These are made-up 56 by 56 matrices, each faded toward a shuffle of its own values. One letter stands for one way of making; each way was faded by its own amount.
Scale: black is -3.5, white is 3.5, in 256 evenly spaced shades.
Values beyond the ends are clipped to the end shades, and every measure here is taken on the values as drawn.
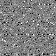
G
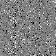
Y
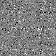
G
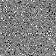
G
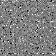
G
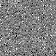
G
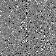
Y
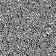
Y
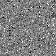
Y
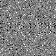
G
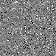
G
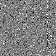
Y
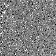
Y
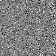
Y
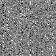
Y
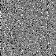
Y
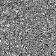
Y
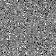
Y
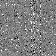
Y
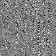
Y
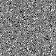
Y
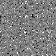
G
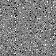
Y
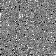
G
